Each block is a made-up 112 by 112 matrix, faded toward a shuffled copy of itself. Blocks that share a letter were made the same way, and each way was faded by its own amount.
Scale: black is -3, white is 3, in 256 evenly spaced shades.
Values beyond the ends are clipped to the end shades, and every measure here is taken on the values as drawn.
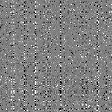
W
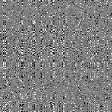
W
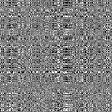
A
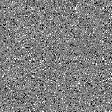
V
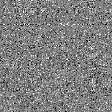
V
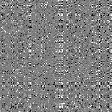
W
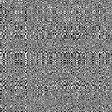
A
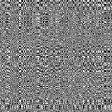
A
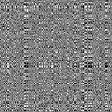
A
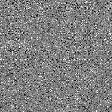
V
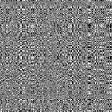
A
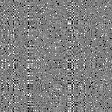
W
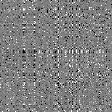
W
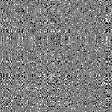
W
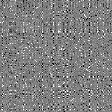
W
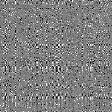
W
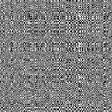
A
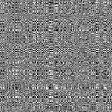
A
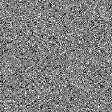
V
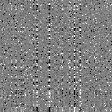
W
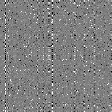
W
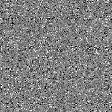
V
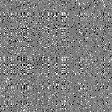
W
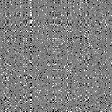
W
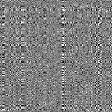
A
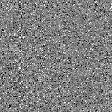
V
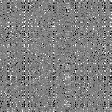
W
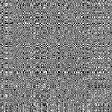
A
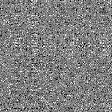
V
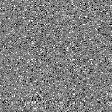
V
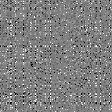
W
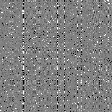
W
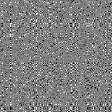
W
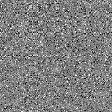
V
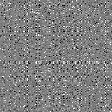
W
